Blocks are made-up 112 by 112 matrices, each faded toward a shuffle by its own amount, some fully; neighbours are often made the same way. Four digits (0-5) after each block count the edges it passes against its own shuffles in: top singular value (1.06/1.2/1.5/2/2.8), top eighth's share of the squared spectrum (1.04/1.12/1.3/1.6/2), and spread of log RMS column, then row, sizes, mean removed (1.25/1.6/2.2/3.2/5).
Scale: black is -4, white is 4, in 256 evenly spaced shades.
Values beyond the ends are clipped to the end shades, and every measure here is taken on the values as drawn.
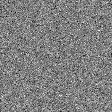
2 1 0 0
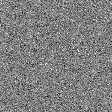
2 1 0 0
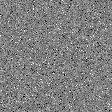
1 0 0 0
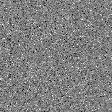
2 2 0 0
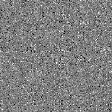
3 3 2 1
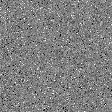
2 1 0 0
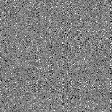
4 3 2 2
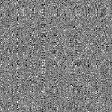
4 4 3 2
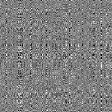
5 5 4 3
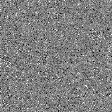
3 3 2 1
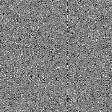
3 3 2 1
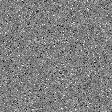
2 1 0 0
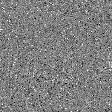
2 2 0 0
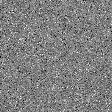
2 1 0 0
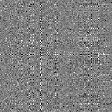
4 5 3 2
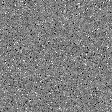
0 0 0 0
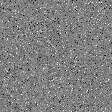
0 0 0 0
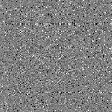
4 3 1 2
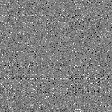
4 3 1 2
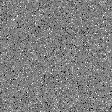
3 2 0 0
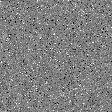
2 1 0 0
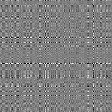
5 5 4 4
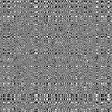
5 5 4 4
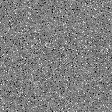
2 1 0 0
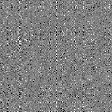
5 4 3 2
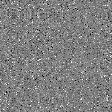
3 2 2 0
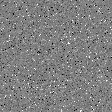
0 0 0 0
